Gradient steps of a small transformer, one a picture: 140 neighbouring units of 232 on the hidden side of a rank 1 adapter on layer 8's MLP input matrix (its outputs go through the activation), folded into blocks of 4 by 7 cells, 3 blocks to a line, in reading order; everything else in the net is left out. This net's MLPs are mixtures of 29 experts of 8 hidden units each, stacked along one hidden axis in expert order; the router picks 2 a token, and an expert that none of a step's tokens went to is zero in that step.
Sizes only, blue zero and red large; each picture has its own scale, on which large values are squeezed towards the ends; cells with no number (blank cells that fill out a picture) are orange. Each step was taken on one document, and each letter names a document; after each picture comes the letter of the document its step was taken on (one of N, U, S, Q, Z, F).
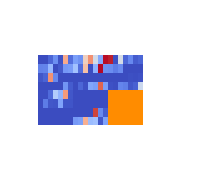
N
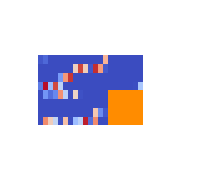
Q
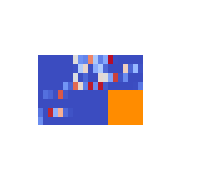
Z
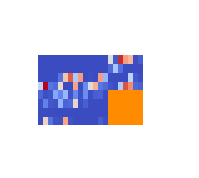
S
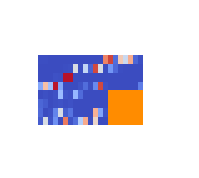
Q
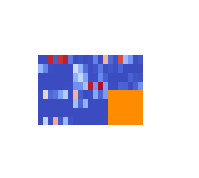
Z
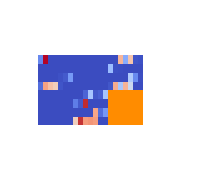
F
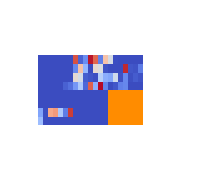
Z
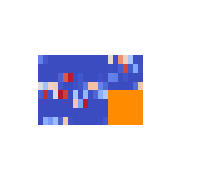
S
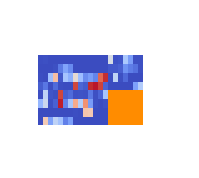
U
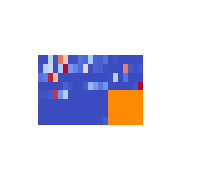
N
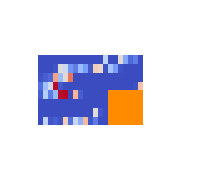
Q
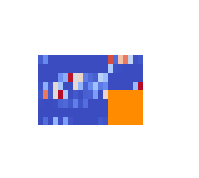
S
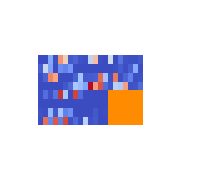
Z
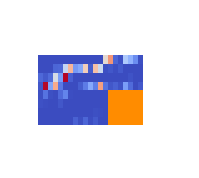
Q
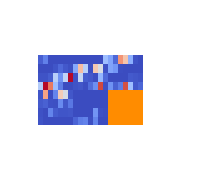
Q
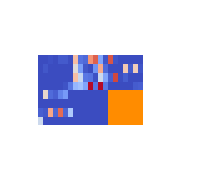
Z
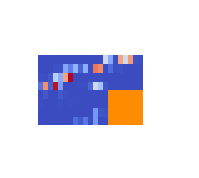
Q
